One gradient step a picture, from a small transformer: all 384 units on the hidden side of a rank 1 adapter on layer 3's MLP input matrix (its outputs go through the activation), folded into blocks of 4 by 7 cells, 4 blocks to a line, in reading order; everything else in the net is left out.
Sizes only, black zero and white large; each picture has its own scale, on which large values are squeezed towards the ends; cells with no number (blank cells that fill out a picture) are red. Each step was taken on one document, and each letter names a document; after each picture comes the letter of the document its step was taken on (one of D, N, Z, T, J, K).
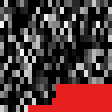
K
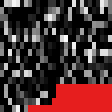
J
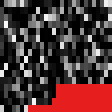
K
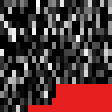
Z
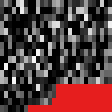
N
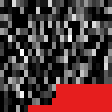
N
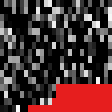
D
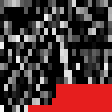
J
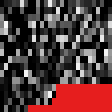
Z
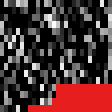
D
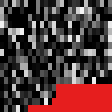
Z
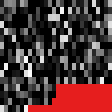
K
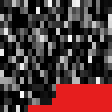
N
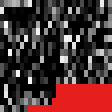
J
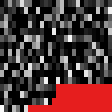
K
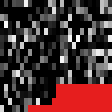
J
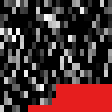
D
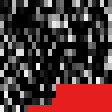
D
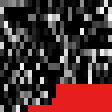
J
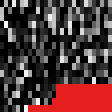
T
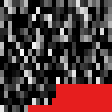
K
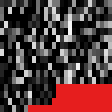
T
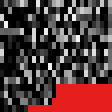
Z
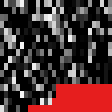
D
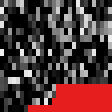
N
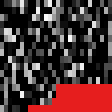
D
